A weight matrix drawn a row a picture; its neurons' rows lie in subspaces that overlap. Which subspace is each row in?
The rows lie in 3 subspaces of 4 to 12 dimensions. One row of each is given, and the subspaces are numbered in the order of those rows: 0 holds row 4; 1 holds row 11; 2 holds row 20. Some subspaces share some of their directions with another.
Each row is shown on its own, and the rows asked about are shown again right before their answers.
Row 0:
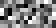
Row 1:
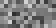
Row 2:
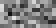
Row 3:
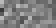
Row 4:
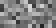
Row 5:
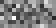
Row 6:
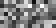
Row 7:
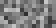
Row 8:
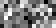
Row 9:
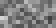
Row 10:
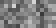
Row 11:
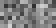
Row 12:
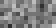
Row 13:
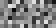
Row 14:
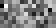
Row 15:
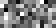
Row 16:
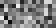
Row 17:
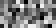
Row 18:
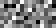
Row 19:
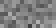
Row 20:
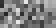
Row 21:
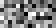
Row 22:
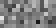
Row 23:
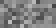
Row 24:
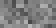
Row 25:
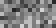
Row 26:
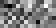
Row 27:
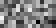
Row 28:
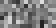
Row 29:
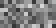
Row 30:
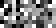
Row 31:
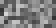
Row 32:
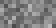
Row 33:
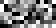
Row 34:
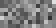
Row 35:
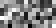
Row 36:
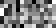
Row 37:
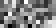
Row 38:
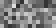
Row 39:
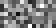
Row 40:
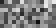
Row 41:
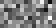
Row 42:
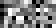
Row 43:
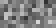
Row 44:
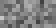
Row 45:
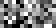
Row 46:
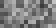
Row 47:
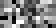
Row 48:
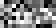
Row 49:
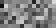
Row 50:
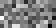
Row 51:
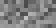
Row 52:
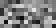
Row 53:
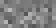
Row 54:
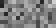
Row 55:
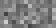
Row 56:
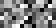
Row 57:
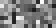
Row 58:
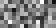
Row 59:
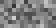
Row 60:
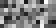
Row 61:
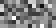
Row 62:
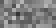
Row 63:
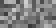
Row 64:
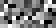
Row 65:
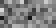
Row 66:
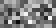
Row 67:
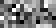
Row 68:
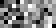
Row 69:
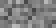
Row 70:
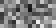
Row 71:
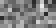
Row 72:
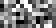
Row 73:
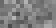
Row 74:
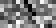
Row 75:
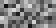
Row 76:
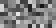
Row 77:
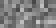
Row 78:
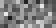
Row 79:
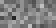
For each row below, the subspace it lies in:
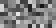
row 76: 0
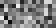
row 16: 1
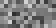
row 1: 2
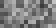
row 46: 1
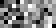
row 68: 2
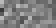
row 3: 2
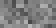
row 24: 1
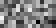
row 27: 0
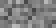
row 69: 2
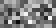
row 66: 1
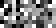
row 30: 2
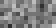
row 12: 1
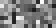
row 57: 2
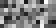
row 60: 2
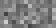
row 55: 2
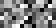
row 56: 1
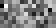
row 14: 1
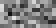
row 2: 2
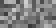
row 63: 1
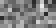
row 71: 1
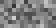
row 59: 0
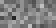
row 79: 0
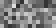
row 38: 0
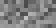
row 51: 1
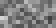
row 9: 2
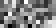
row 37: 0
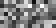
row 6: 1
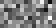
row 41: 1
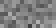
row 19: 0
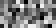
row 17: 1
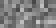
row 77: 1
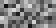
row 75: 2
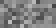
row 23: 2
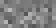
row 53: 2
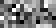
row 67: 0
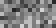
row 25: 1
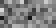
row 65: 2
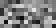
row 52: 2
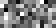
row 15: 2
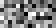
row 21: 1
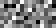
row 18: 1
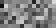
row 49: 1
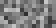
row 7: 2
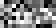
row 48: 0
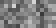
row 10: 1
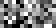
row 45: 1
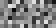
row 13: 2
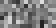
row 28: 2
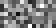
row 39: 0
